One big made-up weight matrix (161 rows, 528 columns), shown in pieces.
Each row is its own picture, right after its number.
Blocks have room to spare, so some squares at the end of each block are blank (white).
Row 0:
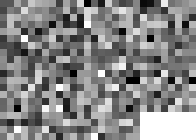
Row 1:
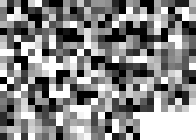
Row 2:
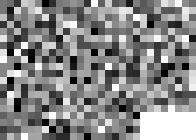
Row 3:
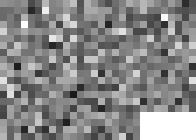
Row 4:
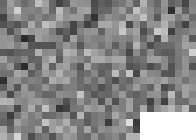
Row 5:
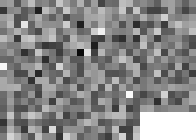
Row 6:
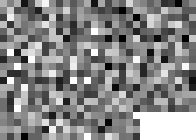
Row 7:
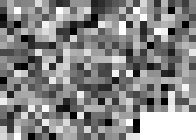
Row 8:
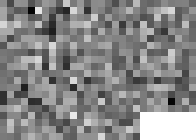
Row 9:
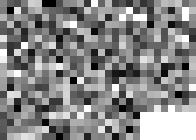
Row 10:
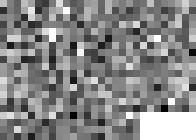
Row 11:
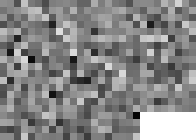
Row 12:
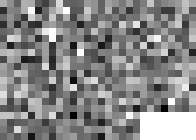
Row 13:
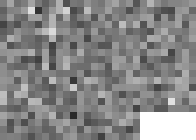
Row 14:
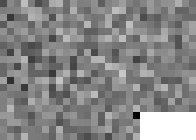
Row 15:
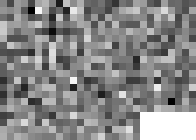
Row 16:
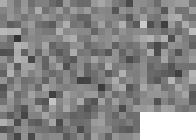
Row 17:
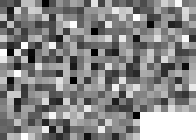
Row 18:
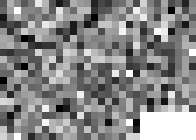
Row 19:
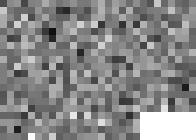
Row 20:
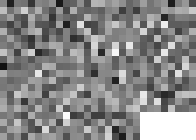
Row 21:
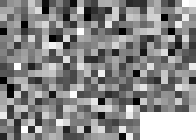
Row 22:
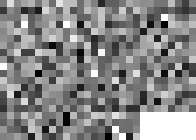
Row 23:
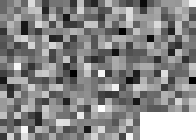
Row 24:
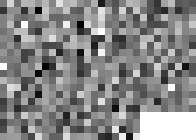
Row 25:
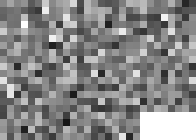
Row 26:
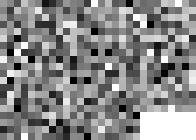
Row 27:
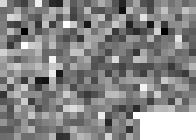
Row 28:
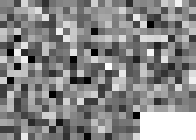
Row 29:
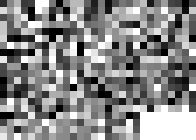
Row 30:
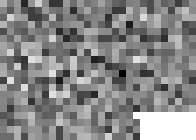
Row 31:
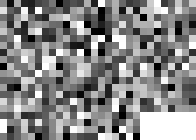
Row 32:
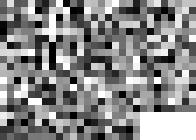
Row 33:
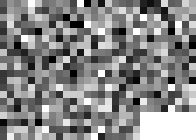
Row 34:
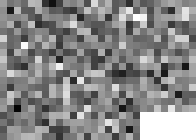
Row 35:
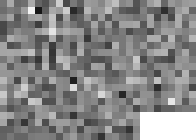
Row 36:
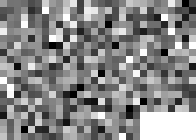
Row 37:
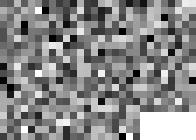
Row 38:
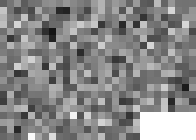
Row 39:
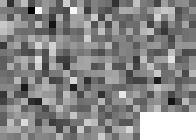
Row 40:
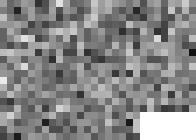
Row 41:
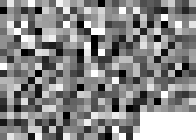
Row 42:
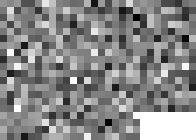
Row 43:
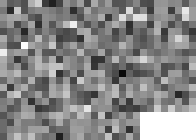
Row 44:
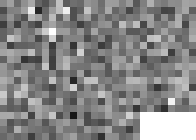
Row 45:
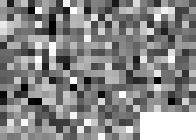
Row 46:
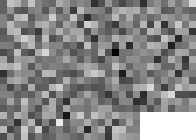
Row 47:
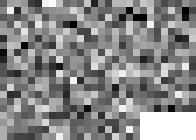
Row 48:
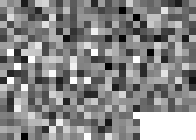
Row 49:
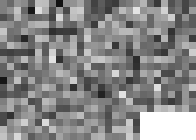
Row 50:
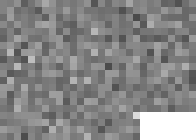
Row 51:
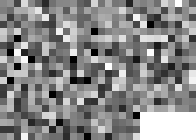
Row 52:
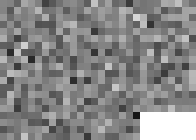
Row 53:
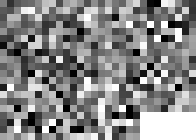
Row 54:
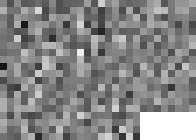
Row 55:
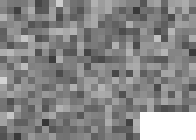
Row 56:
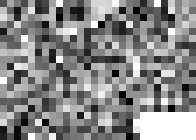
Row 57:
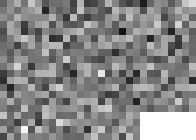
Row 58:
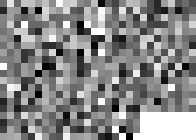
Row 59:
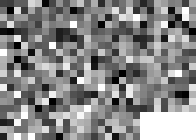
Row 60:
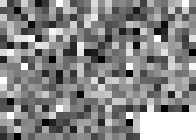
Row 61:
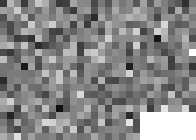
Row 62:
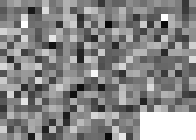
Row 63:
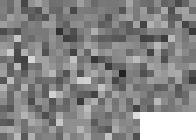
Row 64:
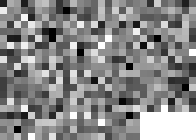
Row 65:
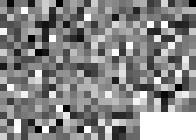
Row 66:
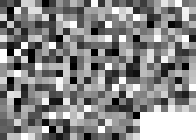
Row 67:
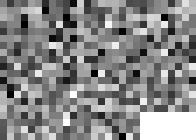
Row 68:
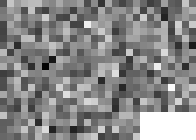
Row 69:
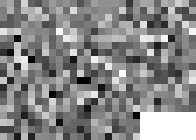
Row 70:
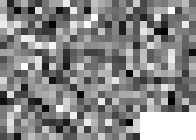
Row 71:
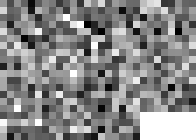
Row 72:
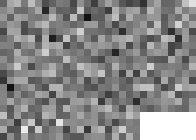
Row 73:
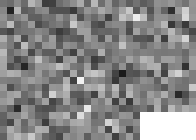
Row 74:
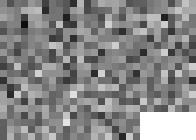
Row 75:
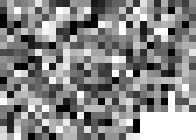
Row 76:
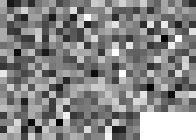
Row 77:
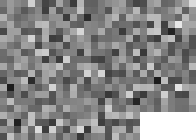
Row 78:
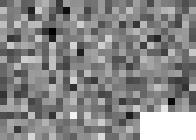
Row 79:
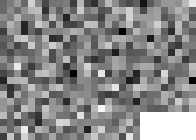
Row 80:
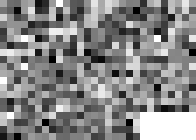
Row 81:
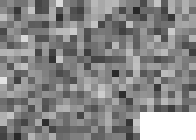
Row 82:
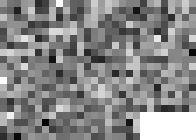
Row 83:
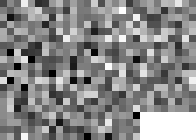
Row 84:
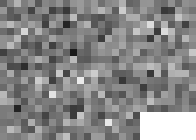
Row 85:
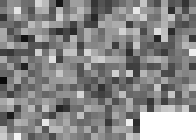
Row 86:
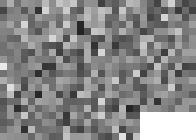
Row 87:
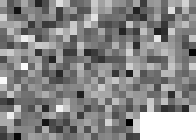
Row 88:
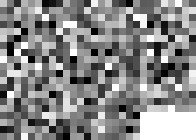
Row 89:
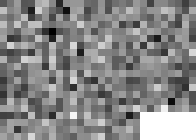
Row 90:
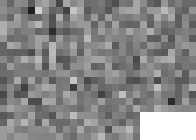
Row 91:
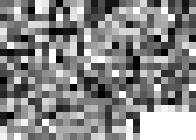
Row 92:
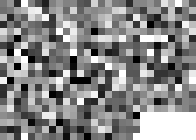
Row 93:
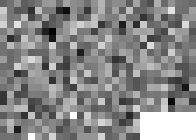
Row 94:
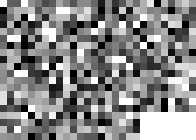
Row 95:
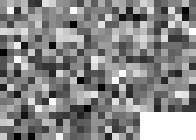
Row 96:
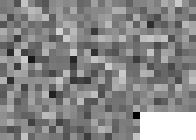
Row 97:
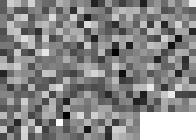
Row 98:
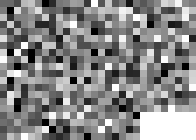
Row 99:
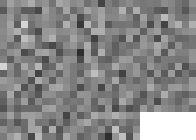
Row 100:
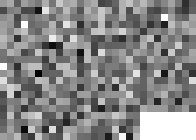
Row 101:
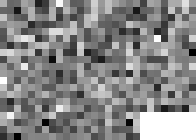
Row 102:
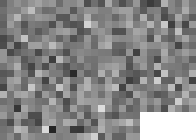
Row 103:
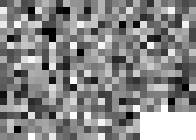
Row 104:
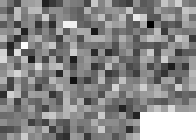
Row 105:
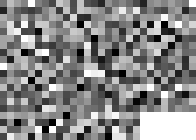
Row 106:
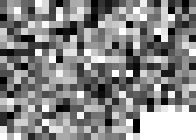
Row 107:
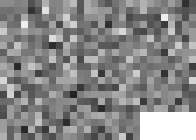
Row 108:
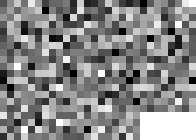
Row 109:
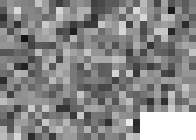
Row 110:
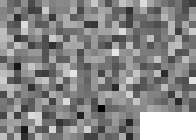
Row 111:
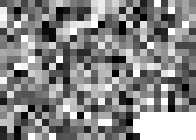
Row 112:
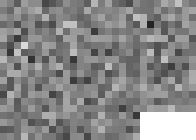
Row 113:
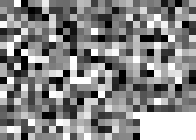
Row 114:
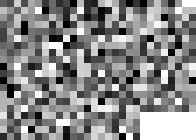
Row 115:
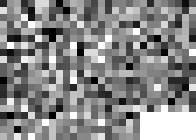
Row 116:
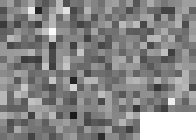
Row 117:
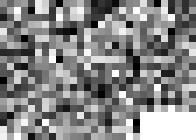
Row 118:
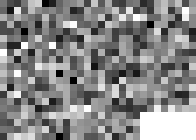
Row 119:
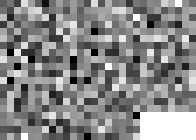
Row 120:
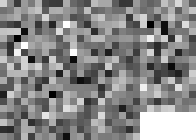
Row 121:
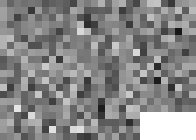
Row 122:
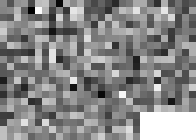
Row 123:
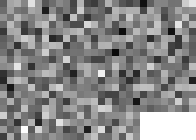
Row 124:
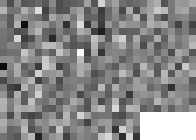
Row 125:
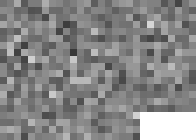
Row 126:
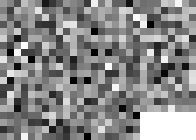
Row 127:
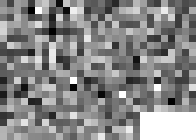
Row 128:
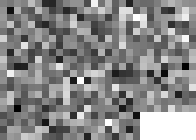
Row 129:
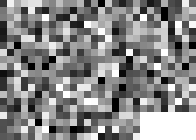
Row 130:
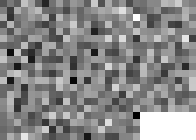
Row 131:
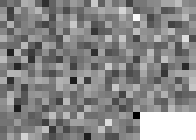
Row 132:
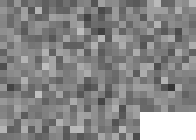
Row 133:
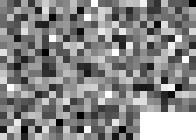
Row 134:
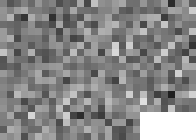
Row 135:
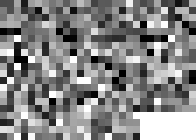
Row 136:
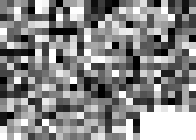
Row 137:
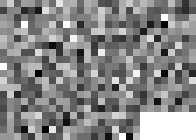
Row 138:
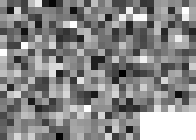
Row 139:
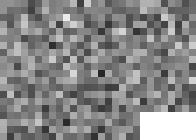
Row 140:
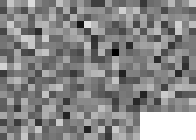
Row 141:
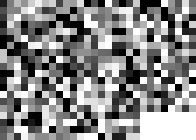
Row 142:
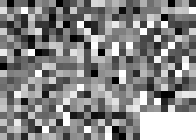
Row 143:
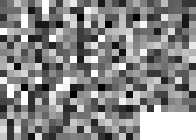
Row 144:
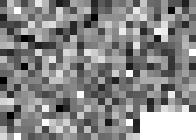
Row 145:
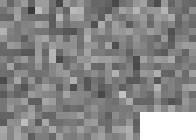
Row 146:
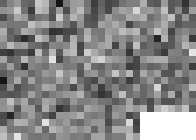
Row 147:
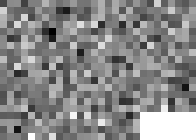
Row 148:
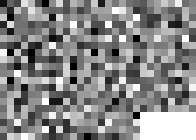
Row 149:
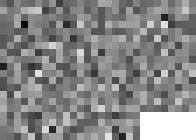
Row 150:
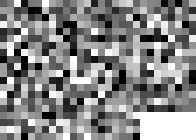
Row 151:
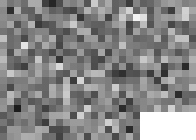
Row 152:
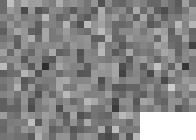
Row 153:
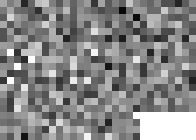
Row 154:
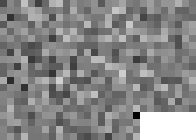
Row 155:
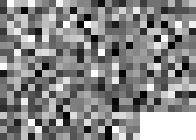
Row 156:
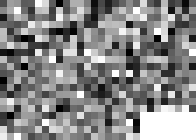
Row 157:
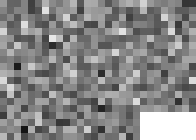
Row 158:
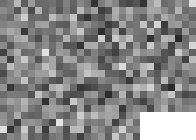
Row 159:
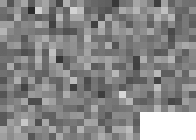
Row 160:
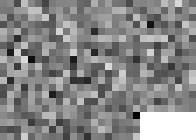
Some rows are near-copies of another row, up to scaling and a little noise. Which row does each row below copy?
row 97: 46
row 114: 37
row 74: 67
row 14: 154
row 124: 54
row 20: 142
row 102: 141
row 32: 35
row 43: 138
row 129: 68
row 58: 24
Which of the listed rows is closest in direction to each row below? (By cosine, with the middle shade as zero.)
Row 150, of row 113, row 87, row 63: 113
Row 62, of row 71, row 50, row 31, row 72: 71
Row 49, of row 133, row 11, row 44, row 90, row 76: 90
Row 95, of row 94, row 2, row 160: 160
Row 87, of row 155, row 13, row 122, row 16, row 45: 45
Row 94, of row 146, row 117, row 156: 117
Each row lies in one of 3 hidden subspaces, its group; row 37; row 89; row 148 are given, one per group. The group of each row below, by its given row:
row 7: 89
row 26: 148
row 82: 89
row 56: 89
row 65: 37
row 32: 89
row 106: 89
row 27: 148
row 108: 37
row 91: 89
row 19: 89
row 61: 89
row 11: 148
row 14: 148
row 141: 37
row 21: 37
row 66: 148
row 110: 37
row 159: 89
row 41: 37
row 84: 148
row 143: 37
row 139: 37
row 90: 89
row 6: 148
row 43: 148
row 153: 148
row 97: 37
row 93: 89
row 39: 89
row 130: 148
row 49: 89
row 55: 89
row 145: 89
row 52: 148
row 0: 37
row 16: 148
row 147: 89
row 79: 37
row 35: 89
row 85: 89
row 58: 37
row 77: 37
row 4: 89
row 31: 37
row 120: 148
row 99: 37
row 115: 89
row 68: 37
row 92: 148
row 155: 37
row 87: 89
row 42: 148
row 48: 148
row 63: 148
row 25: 37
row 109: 89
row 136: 89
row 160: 148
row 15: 89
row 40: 89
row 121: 37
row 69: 148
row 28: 148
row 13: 89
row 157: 37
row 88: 148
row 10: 89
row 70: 89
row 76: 37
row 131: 148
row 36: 37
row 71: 37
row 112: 148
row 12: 89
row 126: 148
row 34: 148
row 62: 37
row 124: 37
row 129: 37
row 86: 37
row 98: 148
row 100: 37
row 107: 37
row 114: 37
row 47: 148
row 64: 89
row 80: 89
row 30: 148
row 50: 148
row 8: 89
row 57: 37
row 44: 89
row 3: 37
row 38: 89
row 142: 37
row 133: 37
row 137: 37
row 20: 37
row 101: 89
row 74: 37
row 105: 37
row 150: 148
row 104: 148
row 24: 37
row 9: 148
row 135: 148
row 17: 148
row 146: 89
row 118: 148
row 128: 148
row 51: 148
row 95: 148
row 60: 89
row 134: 37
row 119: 148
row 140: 37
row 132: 37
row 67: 37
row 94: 89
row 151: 148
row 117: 89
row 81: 89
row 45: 89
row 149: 37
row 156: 89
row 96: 148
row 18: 89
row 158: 37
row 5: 37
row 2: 148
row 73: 148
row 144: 89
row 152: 37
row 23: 37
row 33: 37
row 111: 89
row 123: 37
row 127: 89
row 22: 37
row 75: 89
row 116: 89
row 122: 89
